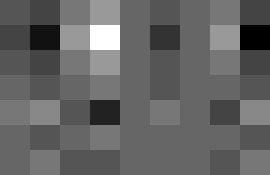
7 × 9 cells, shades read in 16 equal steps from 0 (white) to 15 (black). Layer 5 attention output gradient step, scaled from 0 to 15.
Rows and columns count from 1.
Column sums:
66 71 60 51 63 68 63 61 72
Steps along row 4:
up down down up up down same up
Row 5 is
8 7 10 13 9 8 9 11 7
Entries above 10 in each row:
2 4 2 0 2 0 0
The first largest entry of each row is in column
2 9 2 2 4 2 3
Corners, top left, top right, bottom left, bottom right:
10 11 9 8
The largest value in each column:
11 14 10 13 9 12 9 11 15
